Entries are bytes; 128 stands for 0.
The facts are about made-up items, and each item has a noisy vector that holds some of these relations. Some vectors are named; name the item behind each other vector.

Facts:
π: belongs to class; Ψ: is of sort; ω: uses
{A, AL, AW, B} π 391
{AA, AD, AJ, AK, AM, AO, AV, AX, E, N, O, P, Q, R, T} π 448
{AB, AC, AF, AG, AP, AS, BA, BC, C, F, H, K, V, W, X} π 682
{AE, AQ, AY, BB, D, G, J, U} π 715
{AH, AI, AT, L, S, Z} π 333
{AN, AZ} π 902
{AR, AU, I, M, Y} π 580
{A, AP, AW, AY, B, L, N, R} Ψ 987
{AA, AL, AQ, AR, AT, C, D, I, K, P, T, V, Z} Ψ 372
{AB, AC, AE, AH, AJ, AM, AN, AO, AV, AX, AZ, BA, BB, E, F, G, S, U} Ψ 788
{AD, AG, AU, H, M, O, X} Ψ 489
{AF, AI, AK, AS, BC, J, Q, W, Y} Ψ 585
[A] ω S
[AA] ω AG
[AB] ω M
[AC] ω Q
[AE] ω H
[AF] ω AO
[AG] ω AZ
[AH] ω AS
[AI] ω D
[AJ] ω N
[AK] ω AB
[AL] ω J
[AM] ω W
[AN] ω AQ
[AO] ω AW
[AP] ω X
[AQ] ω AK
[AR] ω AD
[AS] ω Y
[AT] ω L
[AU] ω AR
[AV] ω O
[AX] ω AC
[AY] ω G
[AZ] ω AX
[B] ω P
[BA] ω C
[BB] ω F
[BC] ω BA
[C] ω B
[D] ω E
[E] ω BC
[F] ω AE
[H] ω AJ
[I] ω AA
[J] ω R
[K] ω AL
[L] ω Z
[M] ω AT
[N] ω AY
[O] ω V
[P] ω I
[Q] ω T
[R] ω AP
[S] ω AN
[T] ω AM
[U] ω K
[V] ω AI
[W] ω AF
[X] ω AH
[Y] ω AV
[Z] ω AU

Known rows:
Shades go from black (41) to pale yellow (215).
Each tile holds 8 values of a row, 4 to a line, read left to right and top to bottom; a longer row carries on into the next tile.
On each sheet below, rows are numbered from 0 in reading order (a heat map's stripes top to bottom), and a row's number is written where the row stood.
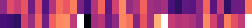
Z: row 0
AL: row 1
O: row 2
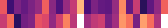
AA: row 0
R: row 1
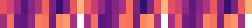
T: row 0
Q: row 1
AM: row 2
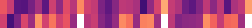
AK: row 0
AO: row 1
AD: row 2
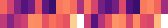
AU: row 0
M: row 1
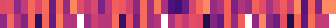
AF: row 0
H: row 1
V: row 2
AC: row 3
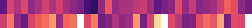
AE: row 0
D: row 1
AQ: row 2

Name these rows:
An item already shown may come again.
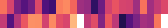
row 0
M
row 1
BC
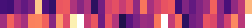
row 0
Y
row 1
BA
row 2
AA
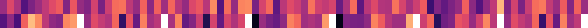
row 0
AN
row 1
K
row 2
AG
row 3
AW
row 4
A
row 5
AA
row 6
K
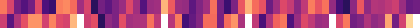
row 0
M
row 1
P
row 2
AX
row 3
AB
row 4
D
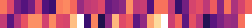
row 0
M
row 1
AZ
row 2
C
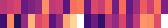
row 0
AZ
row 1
S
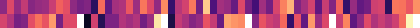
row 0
AQ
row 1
B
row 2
AH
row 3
AS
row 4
I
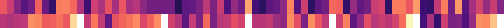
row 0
AR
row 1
J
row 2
E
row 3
AV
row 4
I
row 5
AI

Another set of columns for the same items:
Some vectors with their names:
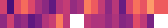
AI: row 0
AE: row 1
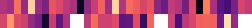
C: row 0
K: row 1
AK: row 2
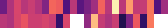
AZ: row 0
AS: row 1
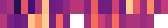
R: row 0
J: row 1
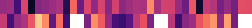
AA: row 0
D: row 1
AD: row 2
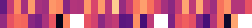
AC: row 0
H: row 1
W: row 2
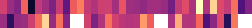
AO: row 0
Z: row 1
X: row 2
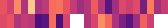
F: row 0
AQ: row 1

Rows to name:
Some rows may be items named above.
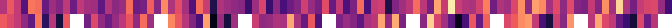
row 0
A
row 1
Y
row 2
B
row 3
I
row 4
O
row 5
V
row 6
AB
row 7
BC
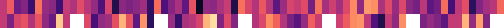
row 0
M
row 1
P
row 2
AX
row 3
AQ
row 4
AB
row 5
AV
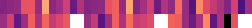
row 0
AH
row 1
AH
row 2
AL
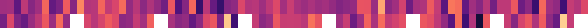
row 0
Y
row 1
AN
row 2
E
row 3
S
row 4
AH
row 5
A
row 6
M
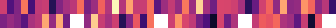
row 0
O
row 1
AS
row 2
BA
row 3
AG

